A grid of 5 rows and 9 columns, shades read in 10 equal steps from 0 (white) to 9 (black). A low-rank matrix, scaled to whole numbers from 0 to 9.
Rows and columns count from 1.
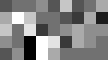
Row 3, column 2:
5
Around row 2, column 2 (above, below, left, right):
5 5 3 2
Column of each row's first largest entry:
1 9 4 3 3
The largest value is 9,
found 2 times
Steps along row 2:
down up up same up up down up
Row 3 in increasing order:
1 2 3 4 4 4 5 5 7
